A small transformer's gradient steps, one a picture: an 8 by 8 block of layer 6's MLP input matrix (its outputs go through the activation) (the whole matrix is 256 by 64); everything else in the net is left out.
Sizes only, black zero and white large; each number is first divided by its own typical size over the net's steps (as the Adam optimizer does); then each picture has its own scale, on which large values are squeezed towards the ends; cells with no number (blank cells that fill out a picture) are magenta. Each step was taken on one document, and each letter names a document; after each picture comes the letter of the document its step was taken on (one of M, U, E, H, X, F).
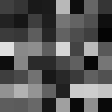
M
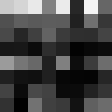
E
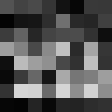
M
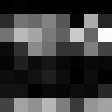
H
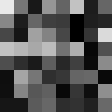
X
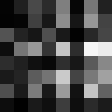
M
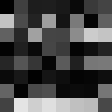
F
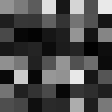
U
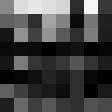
F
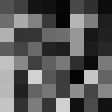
X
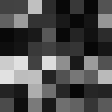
U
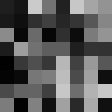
M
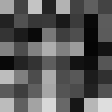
X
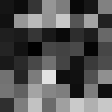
X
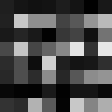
U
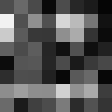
X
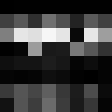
H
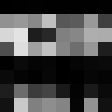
H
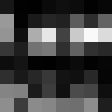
H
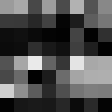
U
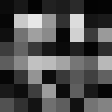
U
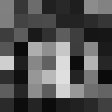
M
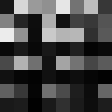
F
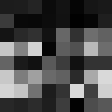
M
